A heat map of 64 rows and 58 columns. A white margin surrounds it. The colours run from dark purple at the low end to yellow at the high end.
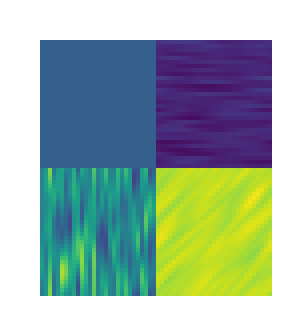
The table splits into 2 rows of 2 panels. Panel 1,1: low, flat. Panel 1,2: very low, streaked across, faint in contrast. Panel 2,1: middling, streaked downward, strong in contrast. Panel 2,2: very high, slanting up to the right, faint in contrast.
